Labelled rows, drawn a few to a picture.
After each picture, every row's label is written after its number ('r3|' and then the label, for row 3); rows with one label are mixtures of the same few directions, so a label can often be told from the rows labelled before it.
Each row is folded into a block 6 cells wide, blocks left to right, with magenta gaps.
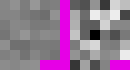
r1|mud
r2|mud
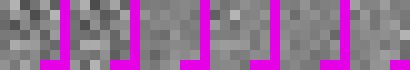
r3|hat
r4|hat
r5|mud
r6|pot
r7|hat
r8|hat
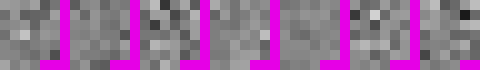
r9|mud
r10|hat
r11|hat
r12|hat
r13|mud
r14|pot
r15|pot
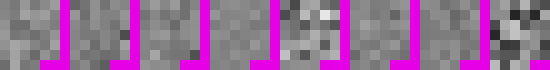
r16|mud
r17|hat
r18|mud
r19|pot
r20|pot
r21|pot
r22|hat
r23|mud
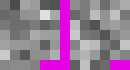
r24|pot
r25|mud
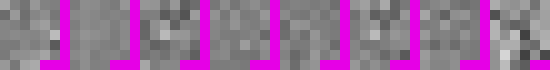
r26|hat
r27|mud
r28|mud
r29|hat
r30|mud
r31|mud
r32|pot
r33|mud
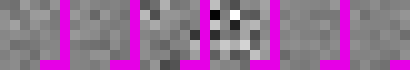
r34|hat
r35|pot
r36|hat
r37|pot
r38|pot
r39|hat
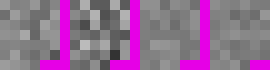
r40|mud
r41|hat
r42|hat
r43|mud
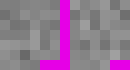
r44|pot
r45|hat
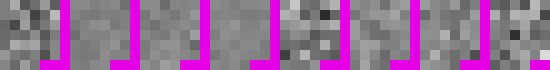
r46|hat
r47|mud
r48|hat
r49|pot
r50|pot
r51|mud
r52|mud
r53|mud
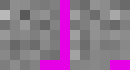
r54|pot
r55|pot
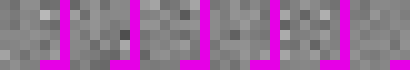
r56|pot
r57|hat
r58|pot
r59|mud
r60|pot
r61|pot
